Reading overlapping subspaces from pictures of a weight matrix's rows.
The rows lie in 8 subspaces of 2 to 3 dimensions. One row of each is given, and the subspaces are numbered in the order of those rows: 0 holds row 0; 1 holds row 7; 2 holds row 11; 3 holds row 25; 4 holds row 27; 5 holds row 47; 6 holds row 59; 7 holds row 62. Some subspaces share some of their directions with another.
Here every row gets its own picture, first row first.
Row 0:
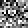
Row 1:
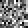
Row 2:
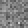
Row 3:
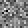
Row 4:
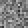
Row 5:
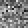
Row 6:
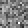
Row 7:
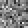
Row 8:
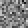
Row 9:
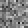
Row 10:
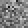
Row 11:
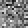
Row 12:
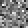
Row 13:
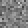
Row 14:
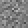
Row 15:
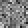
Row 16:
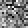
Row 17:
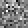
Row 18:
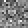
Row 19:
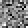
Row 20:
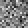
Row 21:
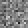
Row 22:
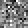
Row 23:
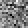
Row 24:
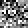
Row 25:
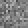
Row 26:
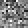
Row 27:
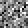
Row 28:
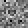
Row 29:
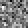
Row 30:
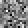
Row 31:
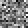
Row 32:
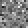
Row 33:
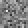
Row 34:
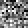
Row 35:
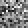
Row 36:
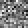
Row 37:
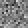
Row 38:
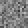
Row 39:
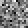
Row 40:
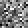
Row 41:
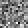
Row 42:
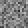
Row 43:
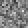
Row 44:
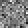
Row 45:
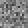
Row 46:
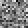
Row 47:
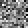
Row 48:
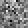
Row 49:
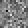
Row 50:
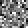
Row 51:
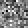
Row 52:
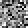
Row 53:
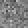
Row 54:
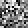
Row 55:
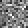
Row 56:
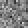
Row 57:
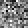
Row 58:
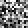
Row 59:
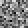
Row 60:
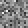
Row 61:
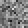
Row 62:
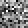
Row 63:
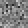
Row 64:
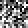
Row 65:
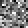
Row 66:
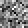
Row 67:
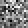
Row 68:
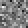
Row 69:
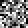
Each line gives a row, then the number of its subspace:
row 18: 0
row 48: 5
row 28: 0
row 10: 0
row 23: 2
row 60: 4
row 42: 4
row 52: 2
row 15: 7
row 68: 6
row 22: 7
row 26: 0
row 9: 1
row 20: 0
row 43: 5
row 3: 4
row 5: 7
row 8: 6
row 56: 1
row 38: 4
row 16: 2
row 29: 6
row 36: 5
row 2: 3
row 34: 5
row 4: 4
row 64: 4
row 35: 7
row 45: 3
